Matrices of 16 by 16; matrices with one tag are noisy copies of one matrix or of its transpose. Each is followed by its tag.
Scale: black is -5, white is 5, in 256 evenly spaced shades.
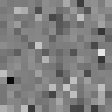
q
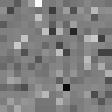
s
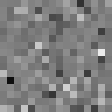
q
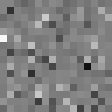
s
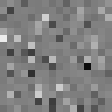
s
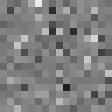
s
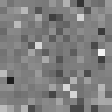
q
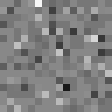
s
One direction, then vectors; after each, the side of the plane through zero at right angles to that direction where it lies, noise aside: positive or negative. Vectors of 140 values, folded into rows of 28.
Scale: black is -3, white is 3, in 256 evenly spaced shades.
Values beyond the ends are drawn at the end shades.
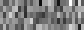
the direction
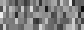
positive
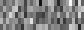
positive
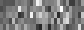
negative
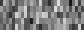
negative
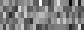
negative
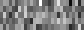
negative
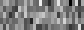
negative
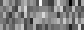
negative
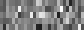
negative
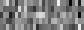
negative
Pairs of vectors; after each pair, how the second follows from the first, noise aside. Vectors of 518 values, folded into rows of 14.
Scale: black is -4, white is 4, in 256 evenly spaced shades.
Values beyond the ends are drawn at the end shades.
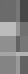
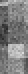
wrapped around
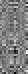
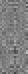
shrunk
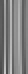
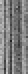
negated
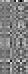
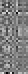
reversed
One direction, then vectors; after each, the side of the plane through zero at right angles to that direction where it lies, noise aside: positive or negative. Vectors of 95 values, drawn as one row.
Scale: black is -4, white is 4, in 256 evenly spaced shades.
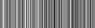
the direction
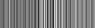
negative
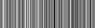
positive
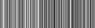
positive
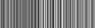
negative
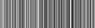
positive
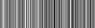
positive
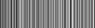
negative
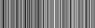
negative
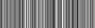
positive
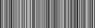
positive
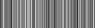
positive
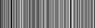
negative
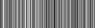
positive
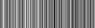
positive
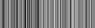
negative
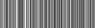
positive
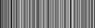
negative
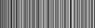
negative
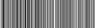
negative
